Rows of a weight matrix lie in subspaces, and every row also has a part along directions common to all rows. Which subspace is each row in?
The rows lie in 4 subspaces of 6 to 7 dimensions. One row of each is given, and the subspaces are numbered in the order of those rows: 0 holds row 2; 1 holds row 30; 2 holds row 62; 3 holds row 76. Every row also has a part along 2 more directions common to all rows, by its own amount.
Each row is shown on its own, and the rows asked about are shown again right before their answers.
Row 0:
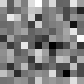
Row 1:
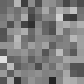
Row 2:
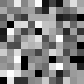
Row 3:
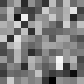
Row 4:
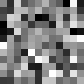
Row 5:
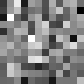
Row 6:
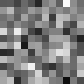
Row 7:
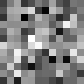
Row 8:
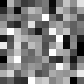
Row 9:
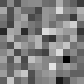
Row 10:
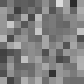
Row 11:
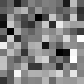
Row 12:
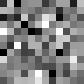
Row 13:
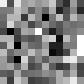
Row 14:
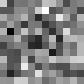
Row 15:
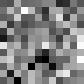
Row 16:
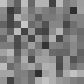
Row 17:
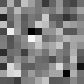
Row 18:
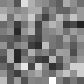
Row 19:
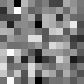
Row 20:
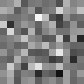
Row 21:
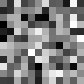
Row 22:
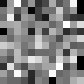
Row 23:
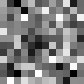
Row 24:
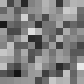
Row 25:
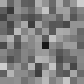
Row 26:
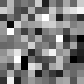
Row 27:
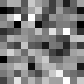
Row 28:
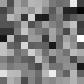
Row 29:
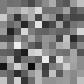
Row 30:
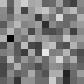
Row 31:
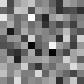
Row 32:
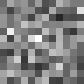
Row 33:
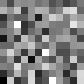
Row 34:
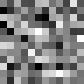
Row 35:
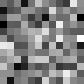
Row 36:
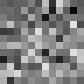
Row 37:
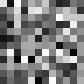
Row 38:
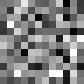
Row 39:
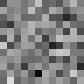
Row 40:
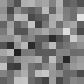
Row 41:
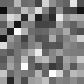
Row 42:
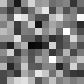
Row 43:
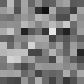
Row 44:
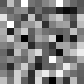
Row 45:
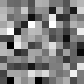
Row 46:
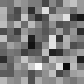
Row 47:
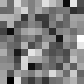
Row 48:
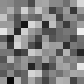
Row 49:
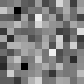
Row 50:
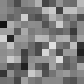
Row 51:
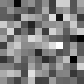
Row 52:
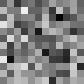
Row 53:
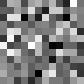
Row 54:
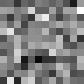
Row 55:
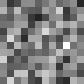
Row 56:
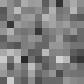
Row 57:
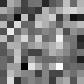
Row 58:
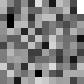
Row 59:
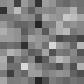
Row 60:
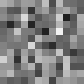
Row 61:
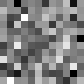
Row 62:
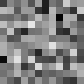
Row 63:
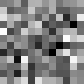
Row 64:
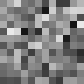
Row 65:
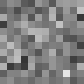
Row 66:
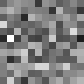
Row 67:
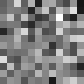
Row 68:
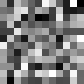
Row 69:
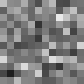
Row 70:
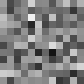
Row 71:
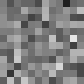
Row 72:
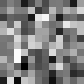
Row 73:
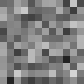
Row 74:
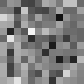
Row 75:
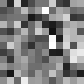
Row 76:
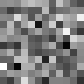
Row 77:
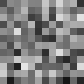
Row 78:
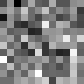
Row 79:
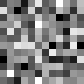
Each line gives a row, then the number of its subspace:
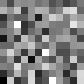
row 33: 1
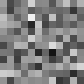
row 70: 0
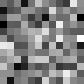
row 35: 1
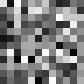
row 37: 1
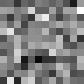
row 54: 2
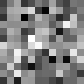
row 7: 2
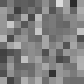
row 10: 0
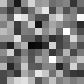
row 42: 3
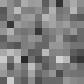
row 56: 0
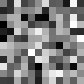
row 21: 1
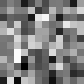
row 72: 2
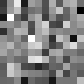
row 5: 2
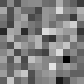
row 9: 3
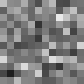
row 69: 0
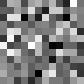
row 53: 0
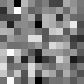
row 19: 0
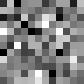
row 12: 1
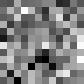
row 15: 2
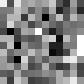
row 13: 3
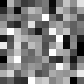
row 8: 3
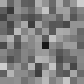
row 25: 2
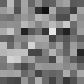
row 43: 2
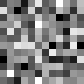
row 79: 0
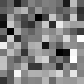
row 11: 1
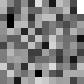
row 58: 2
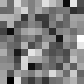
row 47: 3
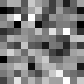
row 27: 3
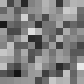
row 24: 1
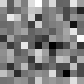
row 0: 0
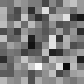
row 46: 2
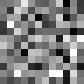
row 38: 1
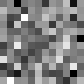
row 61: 3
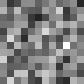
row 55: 3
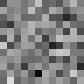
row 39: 0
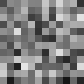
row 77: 3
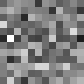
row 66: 1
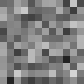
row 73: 3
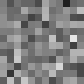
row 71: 2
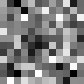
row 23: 3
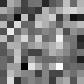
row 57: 2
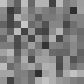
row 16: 2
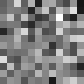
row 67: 2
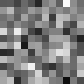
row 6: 3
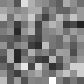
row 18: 2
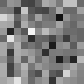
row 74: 1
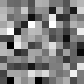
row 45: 3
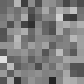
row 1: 2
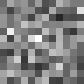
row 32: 1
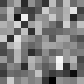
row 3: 2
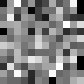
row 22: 2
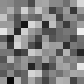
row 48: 3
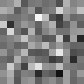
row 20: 1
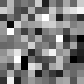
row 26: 0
